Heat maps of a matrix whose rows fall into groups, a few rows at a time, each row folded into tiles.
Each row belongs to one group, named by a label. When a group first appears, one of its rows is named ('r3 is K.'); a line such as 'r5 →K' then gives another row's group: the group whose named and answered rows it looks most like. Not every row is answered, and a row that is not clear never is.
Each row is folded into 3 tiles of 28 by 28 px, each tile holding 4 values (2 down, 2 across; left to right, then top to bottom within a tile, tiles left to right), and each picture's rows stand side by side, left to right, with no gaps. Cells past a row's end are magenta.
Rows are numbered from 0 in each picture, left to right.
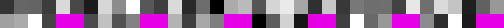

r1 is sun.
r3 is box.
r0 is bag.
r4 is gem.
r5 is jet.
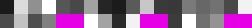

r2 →gem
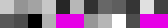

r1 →bag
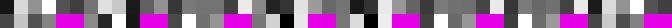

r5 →gem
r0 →sun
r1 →jet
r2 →gem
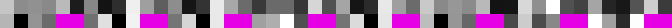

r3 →bag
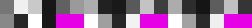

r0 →jet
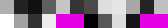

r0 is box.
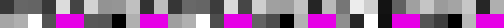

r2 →bag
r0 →bag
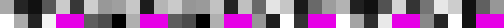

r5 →jet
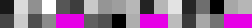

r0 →sun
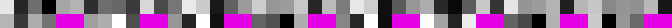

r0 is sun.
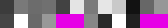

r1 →jet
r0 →gem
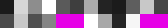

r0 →sun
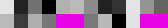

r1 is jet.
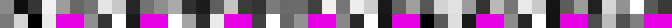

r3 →gem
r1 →jet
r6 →jet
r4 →jet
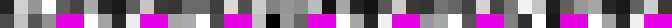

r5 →bag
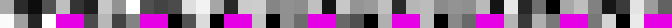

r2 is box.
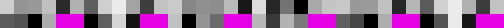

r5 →box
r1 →box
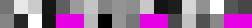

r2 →sun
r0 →jet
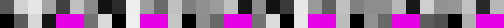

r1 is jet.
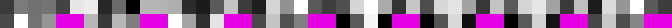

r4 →box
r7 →sun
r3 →sun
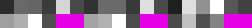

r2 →sun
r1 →bag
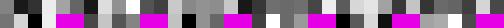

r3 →gem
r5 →bag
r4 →box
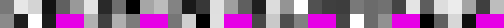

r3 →sun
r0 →jet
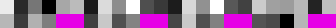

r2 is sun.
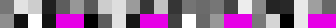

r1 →box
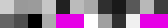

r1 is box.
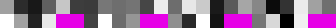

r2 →jet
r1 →gem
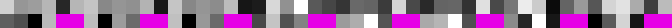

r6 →jet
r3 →sun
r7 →box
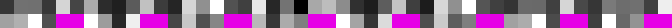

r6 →bag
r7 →gem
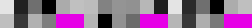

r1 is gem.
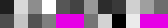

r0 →sun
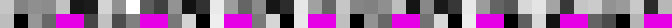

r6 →box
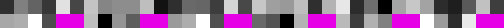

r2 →bag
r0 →bag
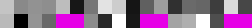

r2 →bag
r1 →jet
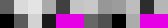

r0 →box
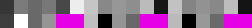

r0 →gem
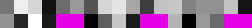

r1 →box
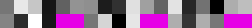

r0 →jet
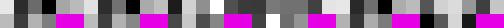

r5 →box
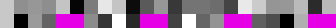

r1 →jet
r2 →gem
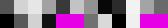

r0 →box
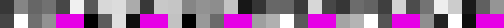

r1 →box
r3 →bag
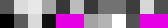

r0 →box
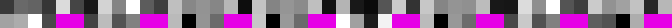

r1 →sun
